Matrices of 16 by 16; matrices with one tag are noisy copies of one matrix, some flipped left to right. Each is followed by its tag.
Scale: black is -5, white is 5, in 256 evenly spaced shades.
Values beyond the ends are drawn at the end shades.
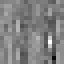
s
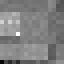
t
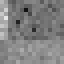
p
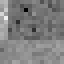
p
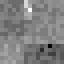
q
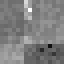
q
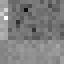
p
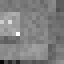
t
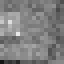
t
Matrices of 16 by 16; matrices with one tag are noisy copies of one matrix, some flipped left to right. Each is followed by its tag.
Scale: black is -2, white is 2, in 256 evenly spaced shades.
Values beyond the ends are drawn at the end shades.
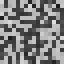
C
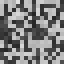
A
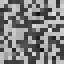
C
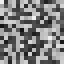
C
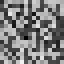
A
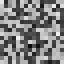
C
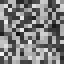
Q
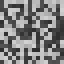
A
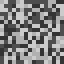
Q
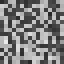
Q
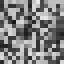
A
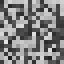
A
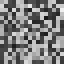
Q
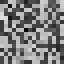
Q
